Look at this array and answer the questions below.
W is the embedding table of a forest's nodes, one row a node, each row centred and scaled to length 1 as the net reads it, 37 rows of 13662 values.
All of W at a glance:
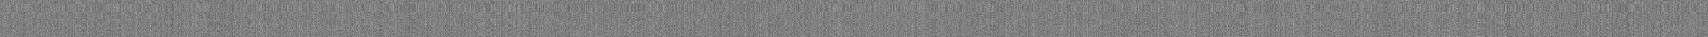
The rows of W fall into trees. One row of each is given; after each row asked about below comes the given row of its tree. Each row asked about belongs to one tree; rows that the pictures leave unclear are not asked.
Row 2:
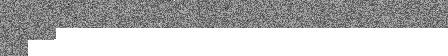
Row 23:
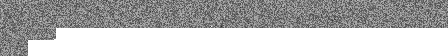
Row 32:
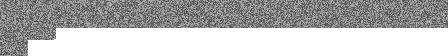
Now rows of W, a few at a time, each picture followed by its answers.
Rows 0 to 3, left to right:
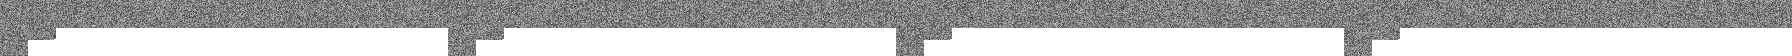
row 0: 23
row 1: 2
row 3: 2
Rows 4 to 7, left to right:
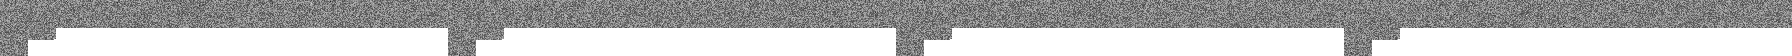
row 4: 32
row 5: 32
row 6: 32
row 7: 32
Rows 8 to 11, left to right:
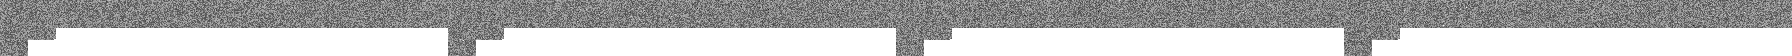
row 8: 32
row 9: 32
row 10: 32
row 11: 32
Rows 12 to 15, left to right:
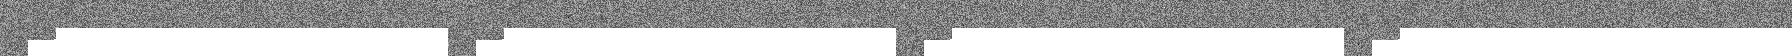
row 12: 2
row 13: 2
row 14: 23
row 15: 2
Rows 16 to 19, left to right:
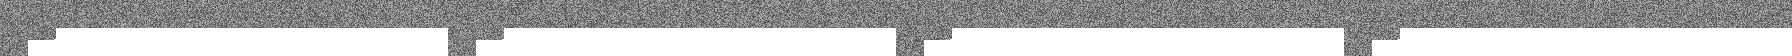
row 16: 23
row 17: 2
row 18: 23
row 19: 32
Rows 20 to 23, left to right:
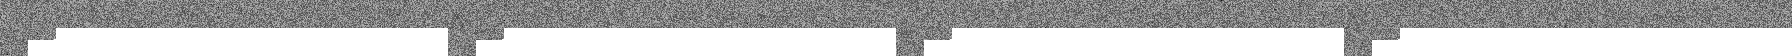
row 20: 32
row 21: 23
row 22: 32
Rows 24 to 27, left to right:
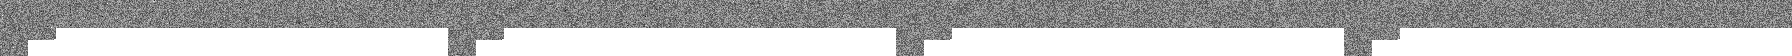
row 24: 23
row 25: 2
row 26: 2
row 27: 32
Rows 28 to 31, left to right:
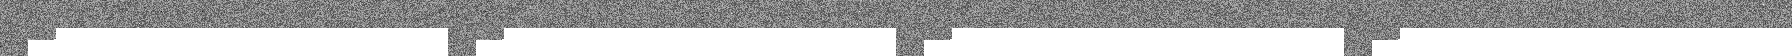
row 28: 32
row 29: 2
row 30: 2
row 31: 23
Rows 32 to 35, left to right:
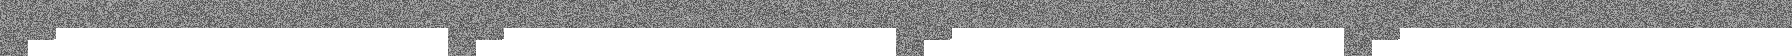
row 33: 2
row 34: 23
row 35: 2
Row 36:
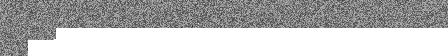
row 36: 32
